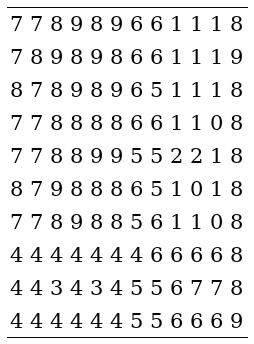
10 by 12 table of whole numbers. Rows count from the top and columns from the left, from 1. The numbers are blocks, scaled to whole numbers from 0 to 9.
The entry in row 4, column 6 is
8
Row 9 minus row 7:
-3 -3 -5 -5 -5 -4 0 -1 5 6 7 0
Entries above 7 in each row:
5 6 6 5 5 6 5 1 1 1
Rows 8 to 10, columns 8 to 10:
6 6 6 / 5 6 7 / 5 6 6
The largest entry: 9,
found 12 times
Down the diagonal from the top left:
7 8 8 8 9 8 5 6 6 6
